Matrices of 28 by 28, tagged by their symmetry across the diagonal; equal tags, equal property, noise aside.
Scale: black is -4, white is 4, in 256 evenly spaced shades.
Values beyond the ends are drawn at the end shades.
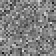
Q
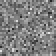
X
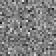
X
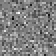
X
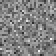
Q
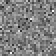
Q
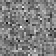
X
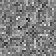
Q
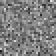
X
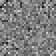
Q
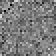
Q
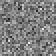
Q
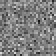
X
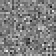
X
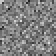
Q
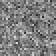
X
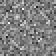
Q
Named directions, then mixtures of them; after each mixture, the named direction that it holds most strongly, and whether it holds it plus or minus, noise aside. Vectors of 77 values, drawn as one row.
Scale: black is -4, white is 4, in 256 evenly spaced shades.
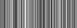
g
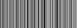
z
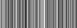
z, minus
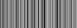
z, plus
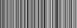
z, plus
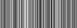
g, plus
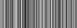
g, minus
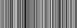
g, minus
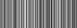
g, plus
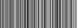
z, plus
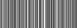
z, minus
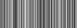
g, plus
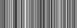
g, plus
